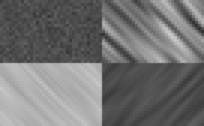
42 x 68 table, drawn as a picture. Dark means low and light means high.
The table splits into 2 rows of 2 panels. Panel 1,1: low, fine-grained, faint in contrast. Panel 1,2: middling, slanting down to the right, strong in contrast. Panel 2,1: high, slanting down to the right, faint in contrast. Panel 2,2: low, slanting up to the right, faint in contrast.
